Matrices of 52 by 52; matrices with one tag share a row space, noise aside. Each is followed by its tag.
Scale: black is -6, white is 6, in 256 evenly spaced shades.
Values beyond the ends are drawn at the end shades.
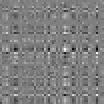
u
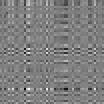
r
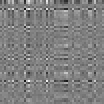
r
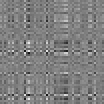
r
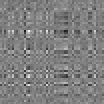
r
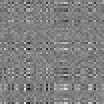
r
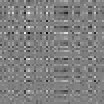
r
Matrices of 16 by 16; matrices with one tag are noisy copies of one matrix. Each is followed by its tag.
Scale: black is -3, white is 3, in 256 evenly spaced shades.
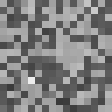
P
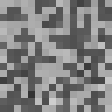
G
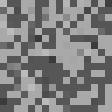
P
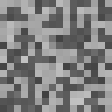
G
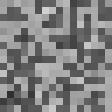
G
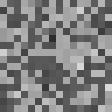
P
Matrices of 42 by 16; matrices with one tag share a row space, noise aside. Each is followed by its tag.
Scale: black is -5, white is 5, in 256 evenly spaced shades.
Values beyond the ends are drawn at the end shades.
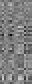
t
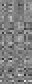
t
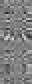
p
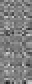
p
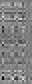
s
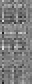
s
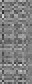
s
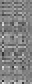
s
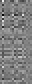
s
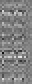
s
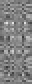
p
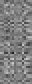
p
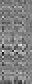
s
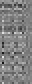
s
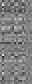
s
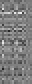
s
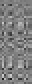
t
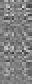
p
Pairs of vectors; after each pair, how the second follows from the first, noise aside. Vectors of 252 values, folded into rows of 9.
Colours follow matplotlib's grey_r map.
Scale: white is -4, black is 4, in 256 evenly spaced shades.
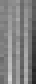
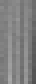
shrunk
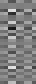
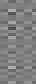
shrunk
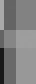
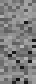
shuffled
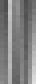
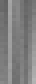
shrunk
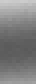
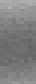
shrunk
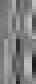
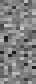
shuffled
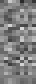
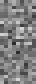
shuffled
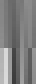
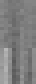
shrunk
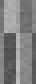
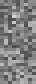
shuffled
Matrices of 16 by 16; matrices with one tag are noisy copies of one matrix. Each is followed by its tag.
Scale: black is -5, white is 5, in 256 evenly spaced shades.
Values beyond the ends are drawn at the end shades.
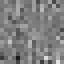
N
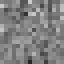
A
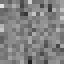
A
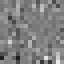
N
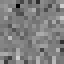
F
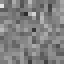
A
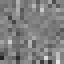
N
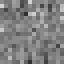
A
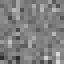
N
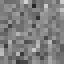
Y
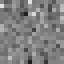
A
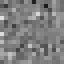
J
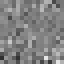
N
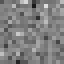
Y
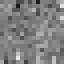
F
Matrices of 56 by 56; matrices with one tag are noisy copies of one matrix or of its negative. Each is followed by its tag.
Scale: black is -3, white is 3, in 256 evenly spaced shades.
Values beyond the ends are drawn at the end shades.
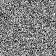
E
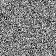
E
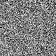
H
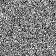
E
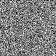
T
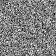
E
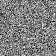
E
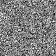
E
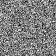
E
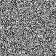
T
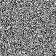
T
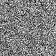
H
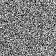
H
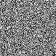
T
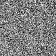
H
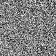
H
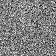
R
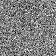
R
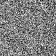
H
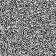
T
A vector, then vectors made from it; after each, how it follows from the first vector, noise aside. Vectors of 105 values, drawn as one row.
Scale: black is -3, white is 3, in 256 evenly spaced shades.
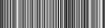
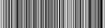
negated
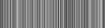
shrunk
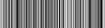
negated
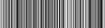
negated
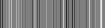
partly zeroed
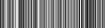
wrapped around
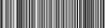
wrapped around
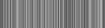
shrunk
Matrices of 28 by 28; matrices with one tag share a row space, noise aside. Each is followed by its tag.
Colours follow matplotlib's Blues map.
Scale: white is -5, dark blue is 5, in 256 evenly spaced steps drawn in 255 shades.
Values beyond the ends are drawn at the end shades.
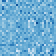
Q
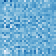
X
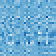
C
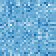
C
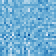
C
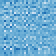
X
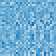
Q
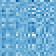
Q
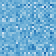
Q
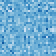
C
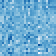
C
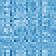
X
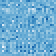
Q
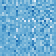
Q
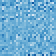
Q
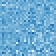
Q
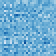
X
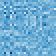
X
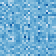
C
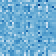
C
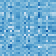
C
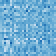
X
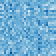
C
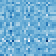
C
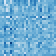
X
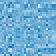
C
